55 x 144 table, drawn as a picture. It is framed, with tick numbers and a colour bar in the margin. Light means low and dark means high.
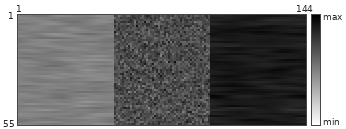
The table splits into one row of 3 panels. Panel 1,1: middling, streaked across, faint in contrast. Panel 1,2: high, fine-grained. Panel 1,3: very high, streaked across, faint in contrast.
